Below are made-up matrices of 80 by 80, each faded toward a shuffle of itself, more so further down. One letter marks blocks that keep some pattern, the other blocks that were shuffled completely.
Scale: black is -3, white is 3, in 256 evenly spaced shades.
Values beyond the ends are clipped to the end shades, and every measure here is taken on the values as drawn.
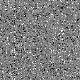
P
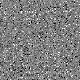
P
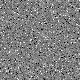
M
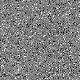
P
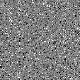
P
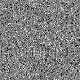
P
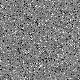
M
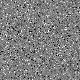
M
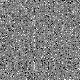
P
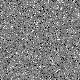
M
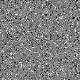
P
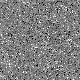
M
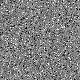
M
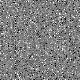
P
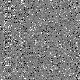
P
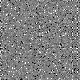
P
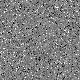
M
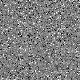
P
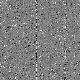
P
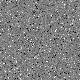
M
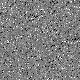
M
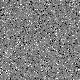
M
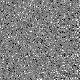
P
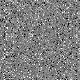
P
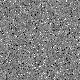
M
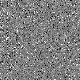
P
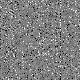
P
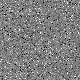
M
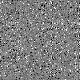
P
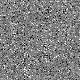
P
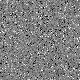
M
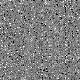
P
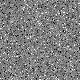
M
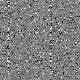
P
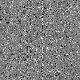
P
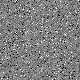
M
